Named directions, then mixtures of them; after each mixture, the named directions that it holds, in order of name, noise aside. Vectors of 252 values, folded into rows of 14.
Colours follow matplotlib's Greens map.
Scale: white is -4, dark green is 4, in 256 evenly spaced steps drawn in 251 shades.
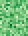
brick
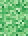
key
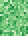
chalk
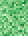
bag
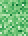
bag, key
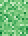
bag, chalk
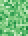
brick, chalk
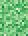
key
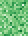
bag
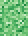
chalk, key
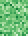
chalk, key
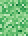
bag, key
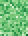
chalk, key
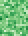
brick, chalk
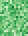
bag, chalk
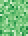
chalk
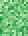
chalk, key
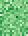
brick, chalk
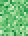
chalk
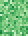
chalk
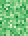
brick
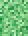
chalk, key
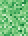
bag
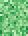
chalk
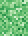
bag, key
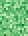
bag, brick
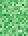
bag, key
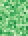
brick, chalk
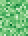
brick, key
